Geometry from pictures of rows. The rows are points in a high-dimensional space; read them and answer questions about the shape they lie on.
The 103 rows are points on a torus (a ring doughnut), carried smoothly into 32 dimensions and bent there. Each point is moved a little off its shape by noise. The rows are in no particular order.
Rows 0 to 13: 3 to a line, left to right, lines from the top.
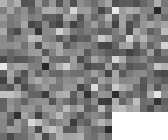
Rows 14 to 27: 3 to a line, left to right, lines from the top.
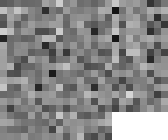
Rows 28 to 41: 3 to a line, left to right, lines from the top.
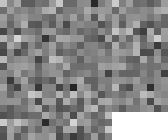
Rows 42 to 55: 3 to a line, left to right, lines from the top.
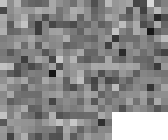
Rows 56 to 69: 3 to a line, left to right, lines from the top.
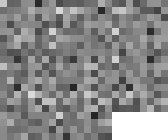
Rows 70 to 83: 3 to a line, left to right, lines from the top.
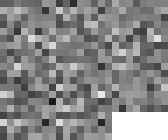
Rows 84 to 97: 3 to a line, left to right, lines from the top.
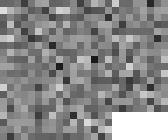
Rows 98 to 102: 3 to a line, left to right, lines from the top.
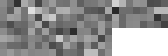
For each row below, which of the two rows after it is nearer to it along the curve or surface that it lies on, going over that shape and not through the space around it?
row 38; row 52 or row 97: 97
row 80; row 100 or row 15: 100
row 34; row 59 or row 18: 59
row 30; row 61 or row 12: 61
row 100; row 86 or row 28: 86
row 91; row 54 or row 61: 54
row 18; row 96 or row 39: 39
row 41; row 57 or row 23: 57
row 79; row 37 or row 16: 37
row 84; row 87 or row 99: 87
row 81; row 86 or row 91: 91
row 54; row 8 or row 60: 8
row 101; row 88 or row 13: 88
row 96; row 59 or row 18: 59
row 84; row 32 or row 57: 57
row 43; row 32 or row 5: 5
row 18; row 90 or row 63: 63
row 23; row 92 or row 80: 92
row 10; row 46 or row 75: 75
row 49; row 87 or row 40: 87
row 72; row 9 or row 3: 9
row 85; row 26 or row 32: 32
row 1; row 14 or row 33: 14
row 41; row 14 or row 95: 14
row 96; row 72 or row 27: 27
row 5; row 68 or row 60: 60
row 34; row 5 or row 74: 5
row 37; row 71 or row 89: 71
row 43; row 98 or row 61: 61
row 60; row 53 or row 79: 53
